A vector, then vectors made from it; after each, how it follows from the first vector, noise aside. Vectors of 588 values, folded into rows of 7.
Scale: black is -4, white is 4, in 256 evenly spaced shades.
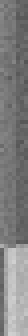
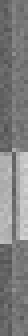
wrapped around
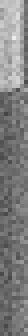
reversed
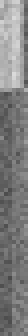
reversed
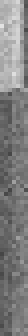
reversed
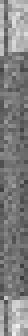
wrapped around
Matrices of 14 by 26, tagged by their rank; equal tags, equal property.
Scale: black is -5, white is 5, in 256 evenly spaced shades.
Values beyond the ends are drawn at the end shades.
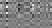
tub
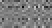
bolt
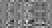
tub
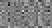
bolt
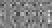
bolt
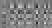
tub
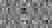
bolt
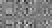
bolt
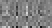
tub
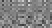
bolt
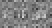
bolt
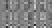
tub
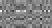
tub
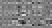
bolt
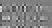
tub
